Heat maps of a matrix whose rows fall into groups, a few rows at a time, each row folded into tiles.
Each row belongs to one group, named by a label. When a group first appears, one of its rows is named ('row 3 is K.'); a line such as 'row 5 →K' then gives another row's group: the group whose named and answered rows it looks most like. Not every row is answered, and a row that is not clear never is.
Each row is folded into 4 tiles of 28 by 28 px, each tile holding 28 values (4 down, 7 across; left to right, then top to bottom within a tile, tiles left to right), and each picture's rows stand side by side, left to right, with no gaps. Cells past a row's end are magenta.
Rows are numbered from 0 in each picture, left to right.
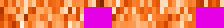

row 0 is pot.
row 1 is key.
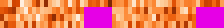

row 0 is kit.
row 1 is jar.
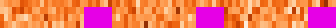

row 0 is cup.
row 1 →kit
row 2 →pot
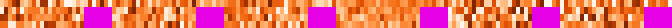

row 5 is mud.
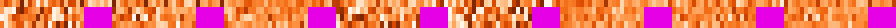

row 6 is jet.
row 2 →cup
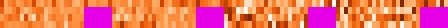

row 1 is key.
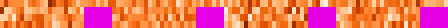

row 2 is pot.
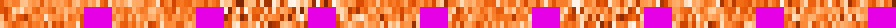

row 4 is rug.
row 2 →key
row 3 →cup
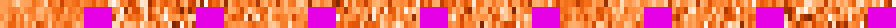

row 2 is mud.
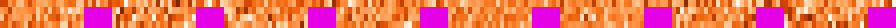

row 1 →rug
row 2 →cup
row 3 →rug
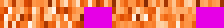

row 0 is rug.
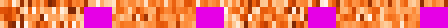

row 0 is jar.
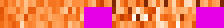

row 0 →pot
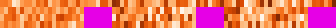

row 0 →rug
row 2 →kit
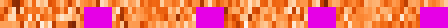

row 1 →rug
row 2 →pot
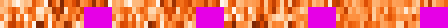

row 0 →jar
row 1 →jar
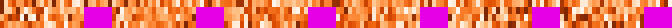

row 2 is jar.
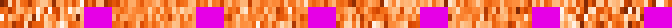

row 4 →jet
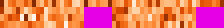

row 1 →kit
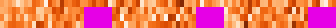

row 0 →jar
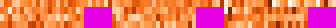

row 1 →cup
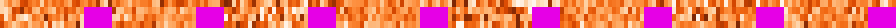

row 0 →cup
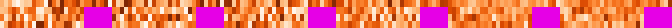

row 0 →jar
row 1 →key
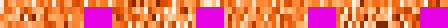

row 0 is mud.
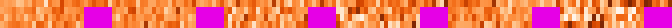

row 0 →jar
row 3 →cup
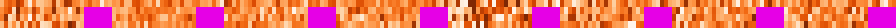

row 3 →cup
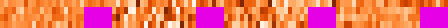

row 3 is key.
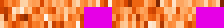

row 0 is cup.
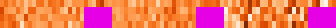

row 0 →pot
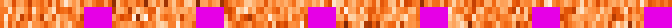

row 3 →key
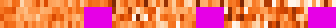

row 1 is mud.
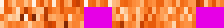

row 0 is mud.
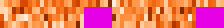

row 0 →cup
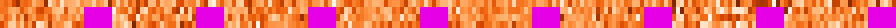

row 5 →jet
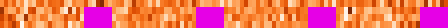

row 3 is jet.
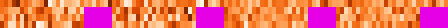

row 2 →pot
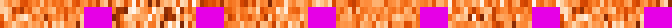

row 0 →cup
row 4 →mud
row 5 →cup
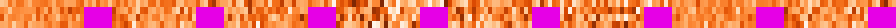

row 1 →pot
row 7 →pot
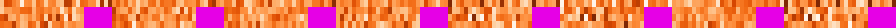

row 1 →pot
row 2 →kit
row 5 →mud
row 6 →jar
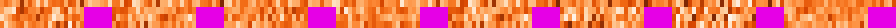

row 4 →kit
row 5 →key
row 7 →cup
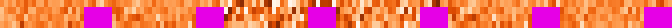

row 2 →key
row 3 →pot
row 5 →pot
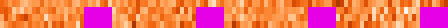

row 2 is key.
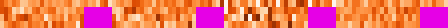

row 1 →cup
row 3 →jet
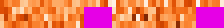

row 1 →mud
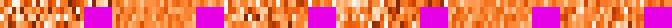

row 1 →rug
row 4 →rug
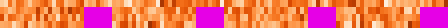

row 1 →jar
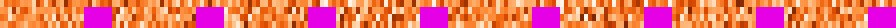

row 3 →rug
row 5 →mud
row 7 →rug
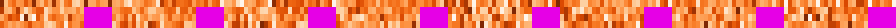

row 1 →jar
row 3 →cup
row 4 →kit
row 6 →kit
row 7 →mud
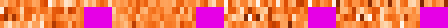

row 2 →mud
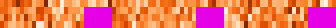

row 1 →pot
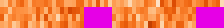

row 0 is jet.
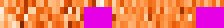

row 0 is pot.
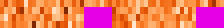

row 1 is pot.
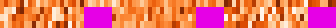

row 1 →jet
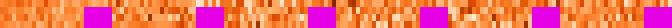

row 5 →jet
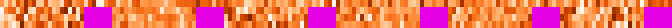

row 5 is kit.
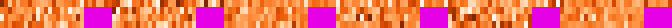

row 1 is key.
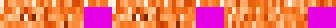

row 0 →mud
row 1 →mud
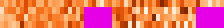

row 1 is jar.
